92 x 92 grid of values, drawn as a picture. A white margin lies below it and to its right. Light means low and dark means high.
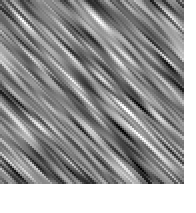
No overall slope runs across the table. No row or column stands out. Overall the values sit about 50% of the way up the scale. The histogram is bell-shaped. The halves do not mirror each other. The grain runs diagonally down to the right.
